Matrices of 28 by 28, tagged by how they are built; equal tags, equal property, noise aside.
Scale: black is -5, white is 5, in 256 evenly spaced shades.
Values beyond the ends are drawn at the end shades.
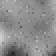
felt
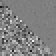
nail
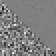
nail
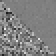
nail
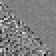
nail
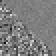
nail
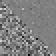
nail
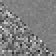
nail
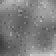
felt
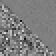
nail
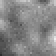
felt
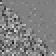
nail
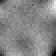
felt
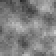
felt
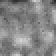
felt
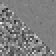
nail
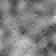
felt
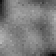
felt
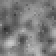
felt
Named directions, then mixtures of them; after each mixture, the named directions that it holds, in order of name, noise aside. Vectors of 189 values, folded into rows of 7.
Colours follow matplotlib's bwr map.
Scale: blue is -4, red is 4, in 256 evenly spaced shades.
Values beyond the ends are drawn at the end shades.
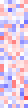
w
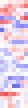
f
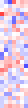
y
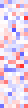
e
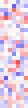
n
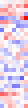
e, f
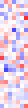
e, y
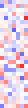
e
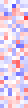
e, n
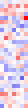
e, f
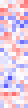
f, w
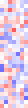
e, w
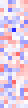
e, w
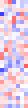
y
